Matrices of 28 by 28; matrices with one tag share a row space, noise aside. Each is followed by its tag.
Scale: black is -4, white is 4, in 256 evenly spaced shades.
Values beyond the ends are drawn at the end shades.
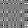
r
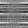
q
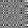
r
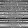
q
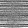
q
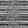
q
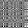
r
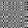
r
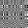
r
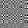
r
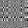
r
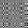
r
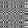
r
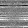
q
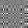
r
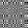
r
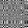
r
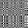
r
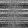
q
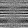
q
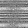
q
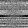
q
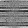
q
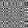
r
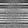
q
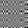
r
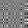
r
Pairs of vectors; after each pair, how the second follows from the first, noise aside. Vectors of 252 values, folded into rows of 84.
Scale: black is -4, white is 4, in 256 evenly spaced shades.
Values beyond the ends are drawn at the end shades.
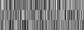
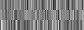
shuffled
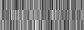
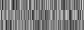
shuffled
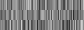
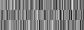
shuffled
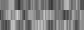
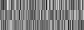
shuffled
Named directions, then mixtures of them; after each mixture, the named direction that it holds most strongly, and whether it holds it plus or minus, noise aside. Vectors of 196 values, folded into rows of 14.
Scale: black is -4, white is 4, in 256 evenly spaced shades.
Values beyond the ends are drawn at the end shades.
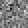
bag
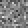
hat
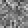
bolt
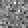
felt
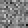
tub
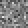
hat, plus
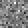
felt, plus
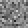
hat, minus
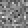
hat, plus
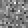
felt, plus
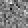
bag, plus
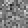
bag, plus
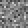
hat, plus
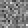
tub, minus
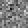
bag, plus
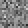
tub, plus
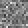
tub, minus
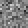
bag, minus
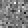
felt, plus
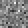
felt, plus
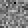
felt, minus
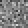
hat, plus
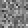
tub, minus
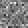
felt, plus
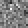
bag, minus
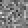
hat, plus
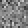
bolt, minus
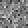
hat, plus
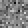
felt, minus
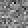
hat, plus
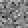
hat, minus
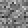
hat, minus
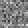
tub, minus
